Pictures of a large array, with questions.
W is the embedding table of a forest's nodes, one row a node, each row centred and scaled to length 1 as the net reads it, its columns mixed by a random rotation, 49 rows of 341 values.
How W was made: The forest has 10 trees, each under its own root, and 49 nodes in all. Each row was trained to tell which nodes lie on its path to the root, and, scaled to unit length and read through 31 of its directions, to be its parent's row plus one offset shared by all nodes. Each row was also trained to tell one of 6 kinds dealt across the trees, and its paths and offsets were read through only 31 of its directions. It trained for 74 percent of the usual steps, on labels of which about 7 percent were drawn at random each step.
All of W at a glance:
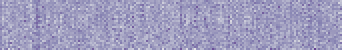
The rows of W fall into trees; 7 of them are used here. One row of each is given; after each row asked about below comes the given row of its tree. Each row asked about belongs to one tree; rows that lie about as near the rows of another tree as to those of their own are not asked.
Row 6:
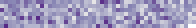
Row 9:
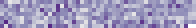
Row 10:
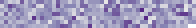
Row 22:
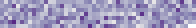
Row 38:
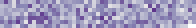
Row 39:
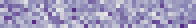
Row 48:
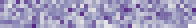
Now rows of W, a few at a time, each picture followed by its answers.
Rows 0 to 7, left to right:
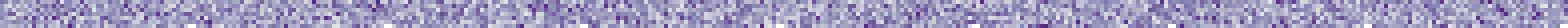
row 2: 48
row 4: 10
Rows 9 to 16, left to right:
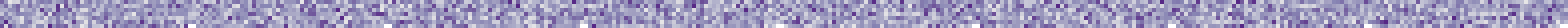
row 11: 22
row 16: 22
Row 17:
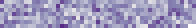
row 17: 22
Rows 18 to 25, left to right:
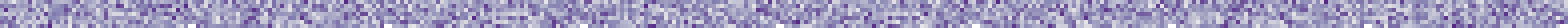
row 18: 9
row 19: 9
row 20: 22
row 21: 22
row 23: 48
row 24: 9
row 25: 10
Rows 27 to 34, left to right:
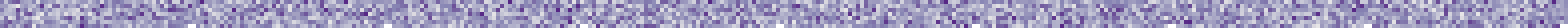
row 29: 6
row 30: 38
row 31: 10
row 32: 10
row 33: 22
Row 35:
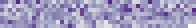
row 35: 48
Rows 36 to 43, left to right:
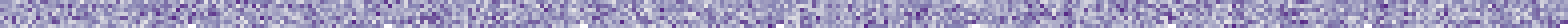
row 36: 39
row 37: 39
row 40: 10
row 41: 10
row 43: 6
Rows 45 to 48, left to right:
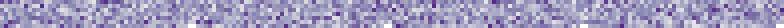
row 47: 6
